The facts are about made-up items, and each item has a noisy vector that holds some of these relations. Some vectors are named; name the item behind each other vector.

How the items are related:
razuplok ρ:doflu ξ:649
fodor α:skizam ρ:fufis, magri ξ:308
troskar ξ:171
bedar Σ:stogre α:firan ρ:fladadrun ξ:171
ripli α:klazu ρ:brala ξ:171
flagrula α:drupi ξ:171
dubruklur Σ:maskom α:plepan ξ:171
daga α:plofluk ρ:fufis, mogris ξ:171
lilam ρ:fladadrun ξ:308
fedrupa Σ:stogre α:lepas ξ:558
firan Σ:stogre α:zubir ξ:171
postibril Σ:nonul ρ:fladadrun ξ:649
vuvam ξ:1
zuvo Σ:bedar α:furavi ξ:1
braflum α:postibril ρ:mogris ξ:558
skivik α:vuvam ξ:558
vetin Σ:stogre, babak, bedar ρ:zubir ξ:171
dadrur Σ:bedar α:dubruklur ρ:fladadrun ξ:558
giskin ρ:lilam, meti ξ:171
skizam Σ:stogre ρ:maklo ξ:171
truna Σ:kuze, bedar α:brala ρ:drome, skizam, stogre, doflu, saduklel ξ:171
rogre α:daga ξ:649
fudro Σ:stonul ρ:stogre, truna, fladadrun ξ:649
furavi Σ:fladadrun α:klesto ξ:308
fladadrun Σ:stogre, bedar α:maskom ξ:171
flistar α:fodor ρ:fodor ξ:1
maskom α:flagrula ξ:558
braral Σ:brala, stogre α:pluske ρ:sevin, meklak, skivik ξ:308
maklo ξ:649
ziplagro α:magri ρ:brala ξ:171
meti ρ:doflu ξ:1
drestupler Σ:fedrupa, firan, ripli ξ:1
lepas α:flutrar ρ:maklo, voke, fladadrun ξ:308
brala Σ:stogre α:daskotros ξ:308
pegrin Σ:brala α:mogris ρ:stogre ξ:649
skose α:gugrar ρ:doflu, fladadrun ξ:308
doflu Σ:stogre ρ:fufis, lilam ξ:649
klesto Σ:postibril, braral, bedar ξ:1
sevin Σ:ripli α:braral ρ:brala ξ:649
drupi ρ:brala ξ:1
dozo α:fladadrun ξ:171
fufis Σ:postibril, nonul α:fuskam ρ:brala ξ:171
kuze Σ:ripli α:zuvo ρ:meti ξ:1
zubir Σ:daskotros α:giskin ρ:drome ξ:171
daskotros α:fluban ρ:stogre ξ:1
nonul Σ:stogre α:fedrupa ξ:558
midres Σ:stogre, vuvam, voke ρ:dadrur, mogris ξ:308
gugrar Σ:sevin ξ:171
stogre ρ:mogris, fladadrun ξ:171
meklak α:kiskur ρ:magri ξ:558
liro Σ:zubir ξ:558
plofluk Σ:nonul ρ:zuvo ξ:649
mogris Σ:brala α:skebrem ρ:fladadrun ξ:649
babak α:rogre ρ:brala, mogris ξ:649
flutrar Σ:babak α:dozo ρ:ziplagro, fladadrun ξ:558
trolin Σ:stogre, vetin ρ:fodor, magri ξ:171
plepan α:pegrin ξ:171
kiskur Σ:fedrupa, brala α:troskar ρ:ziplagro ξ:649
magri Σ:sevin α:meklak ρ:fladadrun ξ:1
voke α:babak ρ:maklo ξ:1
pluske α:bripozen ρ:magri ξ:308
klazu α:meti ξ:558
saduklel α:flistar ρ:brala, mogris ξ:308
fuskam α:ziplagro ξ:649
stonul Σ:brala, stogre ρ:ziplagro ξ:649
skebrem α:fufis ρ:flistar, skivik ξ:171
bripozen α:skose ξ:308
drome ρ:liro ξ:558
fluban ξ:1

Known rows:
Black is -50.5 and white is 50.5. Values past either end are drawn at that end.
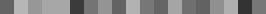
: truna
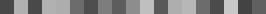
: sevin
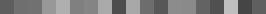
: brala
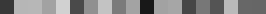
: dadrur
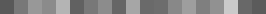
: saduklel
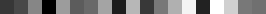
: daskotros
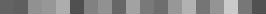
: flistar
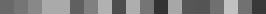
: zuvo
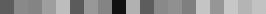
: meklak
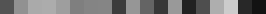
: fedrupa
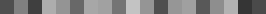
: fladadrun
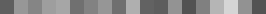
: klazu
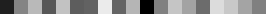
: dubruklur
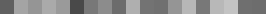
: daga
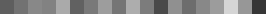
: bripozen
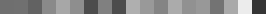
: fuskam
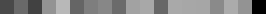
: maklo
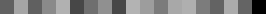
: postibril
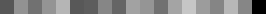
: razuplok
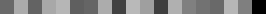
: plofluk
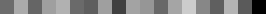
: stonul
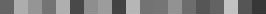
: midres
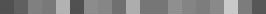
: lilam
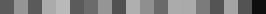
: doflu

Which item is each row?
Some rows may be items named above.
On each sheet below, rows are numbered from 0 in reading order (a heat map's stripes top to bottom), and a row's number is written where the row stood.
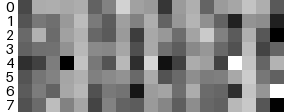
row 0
plepan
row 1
mogris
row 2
stonul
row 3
brala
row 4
liro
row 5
skivik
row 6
magri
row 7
lepas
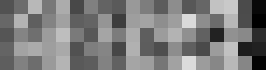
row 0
lepas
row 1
babak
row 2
mogris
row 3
flutrar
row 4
razuplok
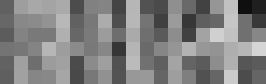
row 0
flutrar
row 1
furavi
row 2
drome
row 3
ziplagro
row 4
skizam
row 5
kuze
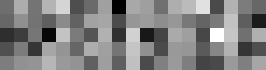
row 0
kiskur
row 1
voke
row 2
liro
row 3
fladadrun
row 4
fufis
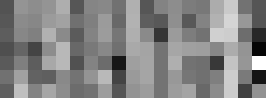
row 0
braflum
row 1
klazu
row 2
dozo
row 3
maklo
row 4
magri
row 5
vuvam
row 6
ripli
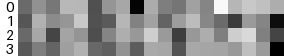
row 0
troskar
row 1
pegrin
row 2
flagrula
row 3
rogre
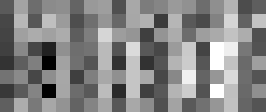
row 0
stogre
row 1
gugrar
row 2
plepan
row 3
maskom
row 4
zubir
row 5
drupi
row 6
zubir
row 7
firan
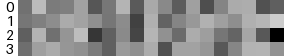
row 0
vetin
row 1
ziplagro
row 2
fudro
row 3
skebrem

